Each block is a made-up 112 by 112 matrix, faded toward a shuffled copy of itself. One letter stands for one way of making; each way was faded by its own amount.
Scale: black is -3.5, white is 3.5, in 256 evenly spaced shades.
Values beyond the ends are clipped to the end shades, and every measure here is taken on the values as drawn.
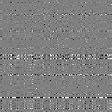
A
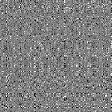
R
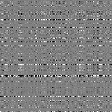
A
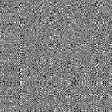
R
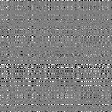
A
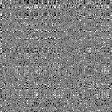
R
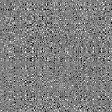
R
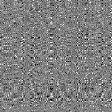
R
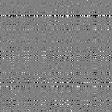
A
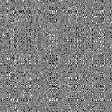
R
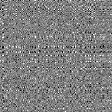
R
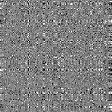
R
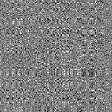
R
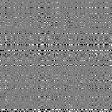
A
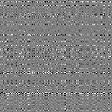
A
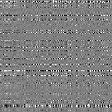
A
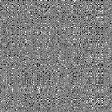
R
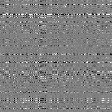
A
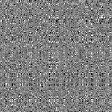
R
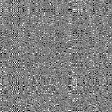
R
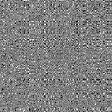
R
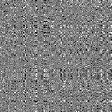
R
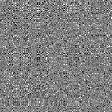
R
